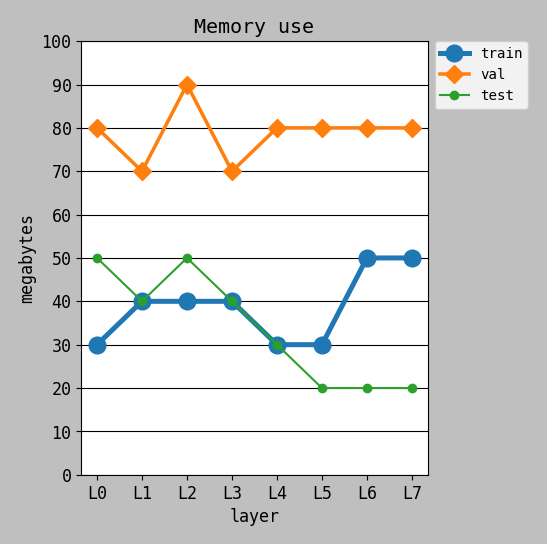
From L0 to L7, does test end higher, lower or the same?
lower
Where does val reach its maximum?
L2
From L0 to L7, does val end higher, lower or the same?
the same
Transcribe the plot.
Title: Memory use
x-axis: layer, ticks L0 L1 L2 L3 L4 L5 L6 L7
y-axis: megabytes, ticks 0 10 20 30 40 50 60 70 80 90 100
Legend: train, val, test
Values:
train: 30 40 40 40 30 30 50 50
val: 80 70 90 70 80 80 80 80
test: 50 40 50 40 30 20 20 20
